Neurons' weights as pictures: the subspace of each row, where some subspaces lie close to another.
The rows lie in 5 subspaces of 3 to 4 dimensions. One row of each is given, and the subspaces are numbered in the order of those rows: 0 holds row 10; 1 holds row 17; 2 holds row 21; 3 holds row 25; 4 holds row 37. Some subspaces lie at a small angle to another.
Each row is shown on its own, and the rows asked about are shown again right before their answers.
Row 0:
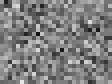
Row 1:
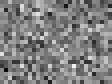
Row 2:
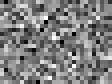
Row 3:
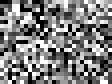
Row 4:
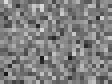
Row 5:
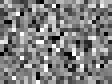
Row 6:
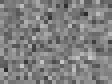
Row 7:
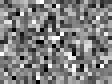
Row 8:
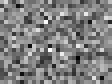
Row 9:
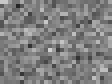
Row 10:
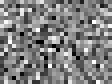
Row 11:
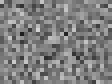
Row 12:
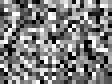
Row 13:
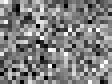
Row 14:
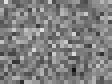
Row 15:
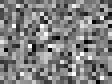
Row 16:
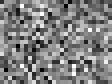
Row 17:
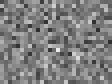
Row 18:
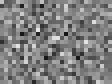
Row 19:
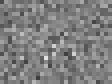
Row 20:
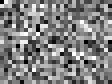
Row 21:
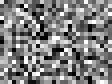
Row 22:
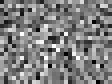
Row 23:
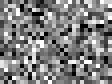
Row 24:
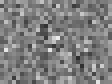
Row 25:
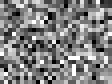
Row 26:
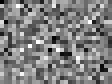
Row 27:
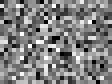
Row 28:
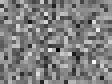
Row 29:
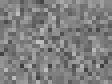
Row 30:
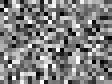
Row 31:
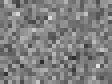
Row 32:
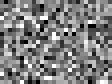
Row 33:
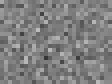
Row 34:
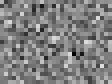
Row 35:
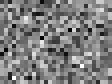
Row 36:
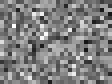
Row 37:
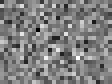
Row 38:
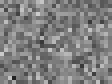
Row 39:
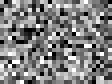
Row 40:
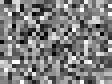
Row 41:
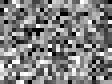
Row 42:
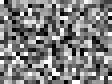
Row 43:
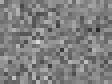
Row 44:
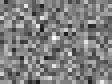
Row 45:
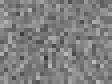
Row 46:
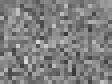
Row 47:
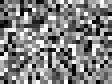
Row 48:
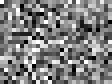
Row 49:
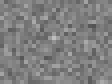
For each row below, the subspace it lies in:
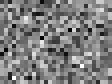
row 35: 3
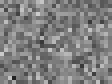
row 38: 3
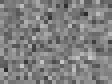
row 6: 3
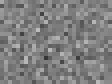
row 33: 4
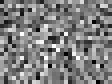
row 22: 0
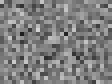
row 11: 0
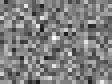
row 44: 2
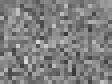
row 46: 2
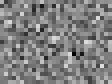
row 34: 1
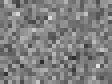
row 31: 3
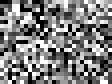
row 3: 2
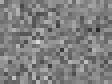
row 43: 1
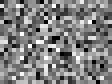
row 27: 4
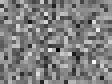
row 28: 1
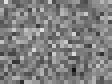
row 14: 0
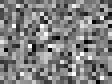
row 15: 3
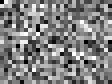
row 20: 1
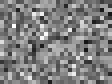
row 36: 3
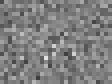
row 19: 0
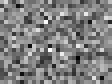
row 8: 4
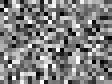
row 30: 1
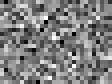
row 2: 2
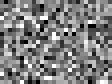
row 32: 2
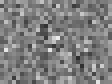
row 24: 3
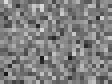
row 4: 1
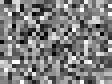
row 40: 3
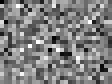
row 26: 2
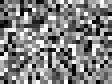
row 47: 0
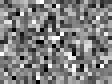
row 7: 4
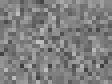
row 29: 4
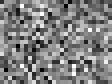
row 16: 4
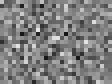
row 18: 4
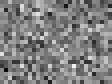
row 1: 3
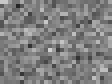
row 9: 2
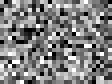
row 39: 0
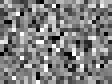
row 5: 4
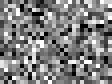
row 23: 3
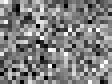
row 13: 2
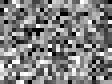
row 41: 0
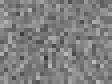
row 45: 0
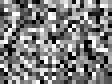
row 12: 3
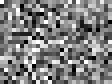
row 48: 1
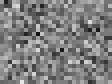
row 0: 1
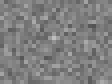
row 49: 2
